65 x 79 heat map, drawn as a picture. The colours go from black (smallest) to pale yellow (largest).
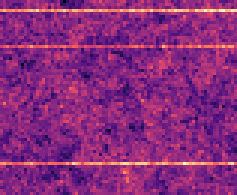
Odd lines: rows 4, 16 and 55. Grain: streaks across. Histogram: skewed, a long tail of high values.
